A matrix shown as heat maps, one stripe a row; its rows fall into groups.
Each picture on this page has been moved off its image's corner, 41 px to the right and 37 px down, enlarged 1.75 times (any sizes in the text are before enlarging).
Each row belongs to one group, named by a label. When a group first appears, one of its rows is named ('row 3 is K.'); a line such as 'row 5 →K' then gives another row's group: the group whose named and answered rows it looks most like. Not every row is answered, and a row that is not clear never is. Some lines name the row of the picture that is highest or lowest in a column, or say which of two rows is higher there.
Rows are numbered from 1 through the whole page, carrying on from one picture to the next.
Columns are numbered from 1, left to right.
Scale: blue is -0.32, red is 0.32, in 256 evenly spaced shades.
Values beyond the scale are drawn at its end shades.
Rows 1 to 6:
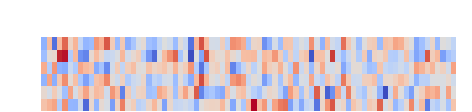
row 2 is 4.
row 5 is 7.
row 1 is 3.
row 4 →3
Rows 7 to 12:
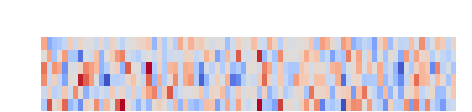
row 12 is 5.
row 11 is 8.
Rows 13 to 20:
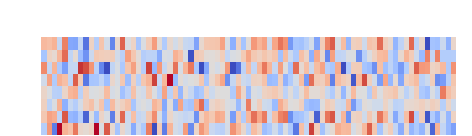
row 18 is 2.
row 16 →8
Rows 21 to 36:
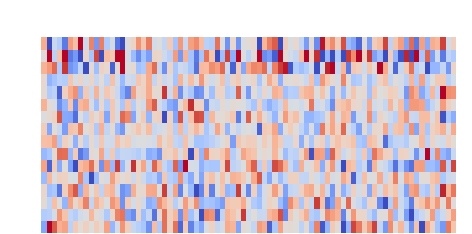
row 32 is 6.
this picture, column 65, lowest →34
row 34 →7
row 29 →7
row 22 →5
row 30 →4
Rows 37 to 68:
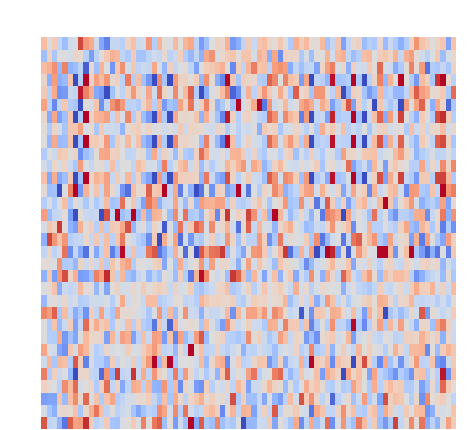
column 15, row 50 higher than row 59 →No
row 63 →8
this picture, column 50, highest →66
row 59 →7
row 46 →3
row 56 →3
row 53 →5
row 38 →6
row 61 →2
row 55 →2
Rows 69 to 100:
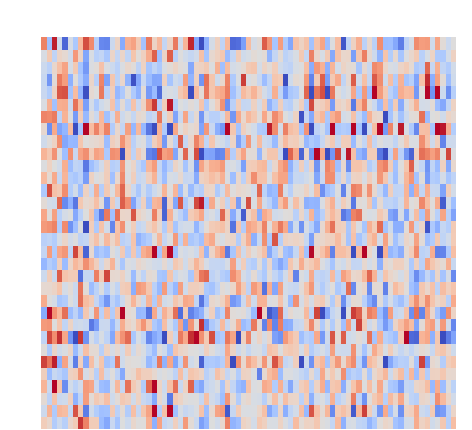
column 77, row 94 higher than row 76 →No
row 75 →7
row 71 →4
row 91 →5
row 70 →8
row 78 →7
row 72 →4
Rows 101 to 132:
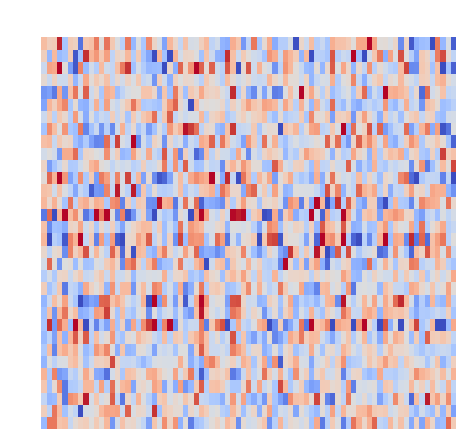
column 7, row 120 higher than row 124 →No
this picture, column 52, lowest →102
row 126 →3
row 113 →6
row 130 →7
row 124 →8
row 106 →4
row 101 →3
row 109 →6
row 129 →2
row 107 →8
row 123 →3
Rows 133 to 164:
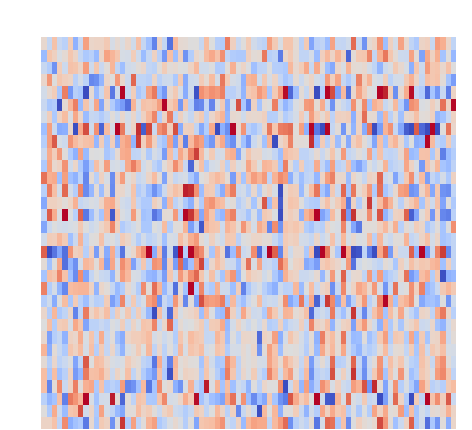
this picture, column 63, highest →146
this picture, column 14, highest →162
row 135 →7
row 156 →8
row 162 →7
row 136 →6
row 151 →2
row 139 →8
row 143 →4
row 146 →6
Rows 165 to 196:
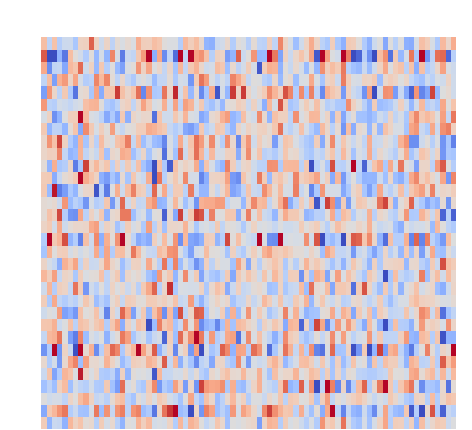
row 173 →2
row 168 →3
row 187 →2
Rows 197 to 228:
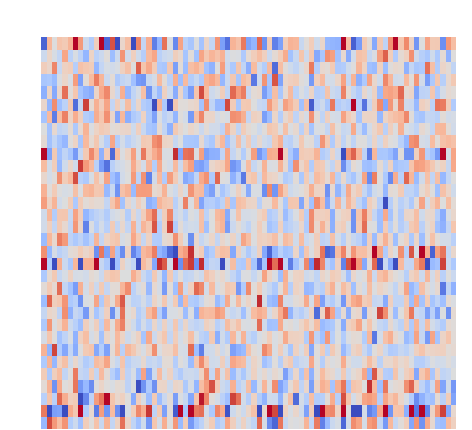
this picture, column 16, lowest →227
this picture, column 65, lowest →215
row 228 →5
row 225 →6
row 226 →3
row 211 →8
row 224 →4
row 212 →8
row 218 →5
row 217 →2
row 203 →3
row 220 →5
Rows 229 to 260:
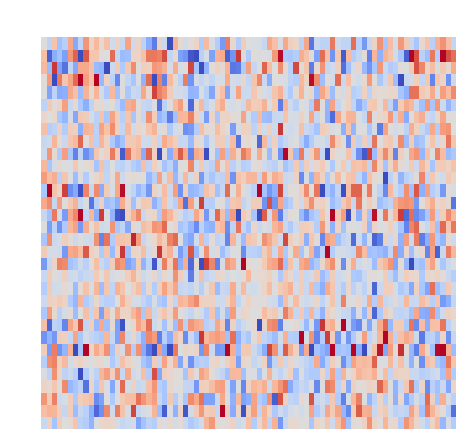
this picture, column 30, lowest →230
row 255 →5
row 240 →7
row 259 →6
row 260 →6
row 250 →2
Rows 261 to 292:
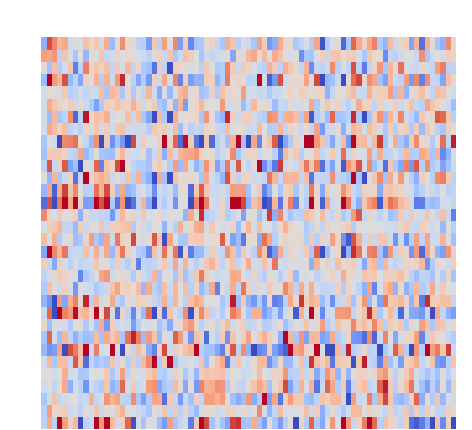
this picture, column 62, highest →287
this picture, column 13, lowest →284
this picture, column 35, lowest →286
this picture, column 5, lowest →286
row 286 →7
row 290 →6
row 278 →5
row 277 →6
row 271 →5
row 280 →3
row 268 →5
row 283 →3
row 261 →5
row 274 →3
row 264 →5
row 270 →2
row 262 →7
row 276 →2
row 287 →8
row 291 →5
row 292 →3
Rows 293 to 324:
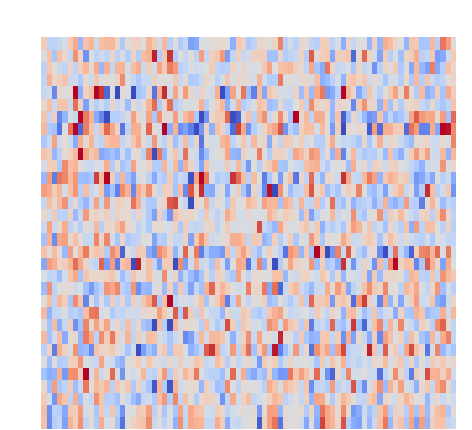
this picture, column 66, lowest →310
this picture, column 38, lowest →299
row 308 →5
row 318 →6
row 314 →8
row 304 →3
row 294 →8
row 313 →6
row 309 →3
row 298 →8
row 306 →4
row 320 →7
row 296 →5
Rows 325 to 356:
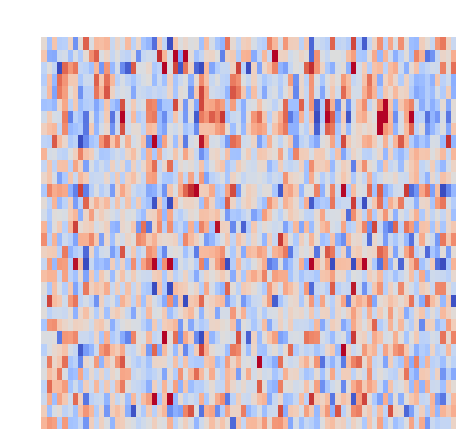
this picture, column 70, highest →337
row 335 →8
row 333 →3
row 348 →5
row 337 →2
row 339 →6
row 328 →3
